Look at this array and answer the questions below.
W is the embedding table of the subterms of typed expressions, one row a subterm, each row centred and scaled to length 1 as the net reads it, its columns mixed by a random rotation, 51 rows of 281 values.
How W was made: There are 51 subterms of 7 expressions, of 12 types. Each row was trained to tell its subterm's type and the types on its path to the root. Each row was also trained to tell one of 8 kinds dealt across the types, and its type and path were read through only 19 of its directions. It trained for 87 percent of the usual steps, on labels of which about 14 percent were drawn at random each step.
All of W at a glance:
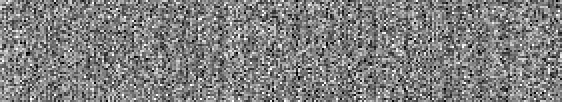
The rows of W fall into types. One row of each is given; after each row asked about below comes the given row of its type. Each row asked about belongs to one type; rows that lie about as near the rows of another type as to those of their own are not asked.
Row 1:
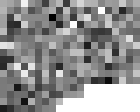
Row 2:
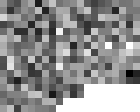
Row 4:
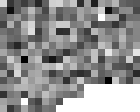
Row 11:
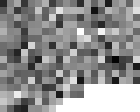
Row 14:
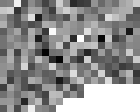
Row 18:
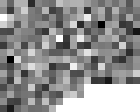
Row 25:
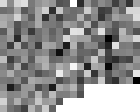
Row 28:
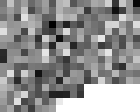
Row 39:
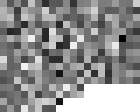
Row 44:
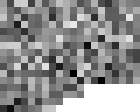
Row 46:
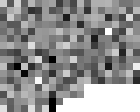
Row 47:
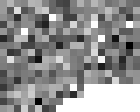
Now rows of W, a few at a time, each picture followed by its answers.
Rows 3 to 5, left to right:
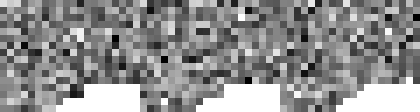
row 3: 14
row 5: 11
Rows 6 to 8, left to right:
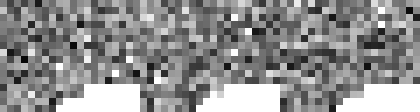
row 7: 18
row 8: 1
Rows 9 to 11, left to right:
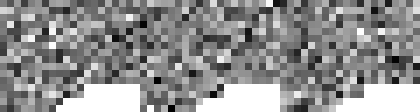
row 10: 28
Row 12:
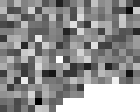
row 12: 44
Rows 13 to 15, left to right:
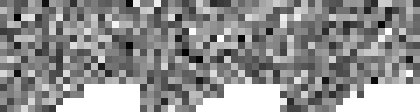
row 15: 18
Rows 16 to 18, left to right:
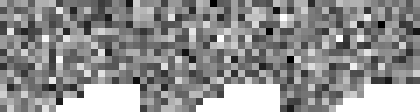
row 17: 14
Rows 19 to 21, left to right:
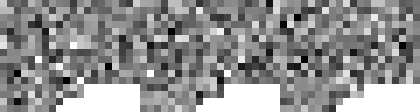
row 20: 47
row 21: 47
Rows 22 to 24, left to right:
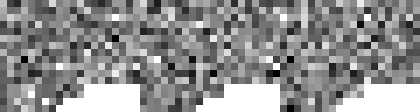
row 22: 2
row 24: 18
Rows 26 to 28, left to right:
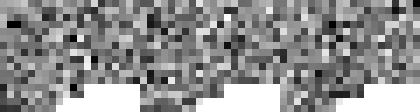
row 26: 14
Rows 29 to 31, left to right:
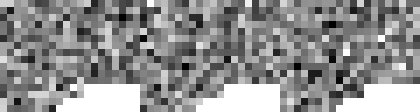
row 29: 46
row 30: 1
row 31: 2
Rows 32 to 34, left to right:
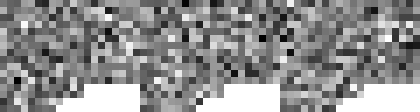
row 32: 1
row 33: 39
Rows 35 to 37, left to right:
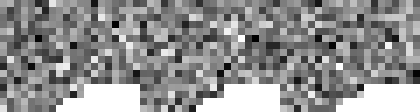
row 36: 47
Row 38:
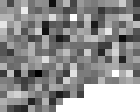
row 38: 11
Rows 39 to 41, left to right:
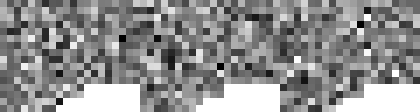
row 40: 44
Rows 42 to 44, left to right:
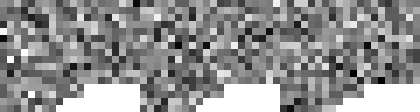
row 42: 4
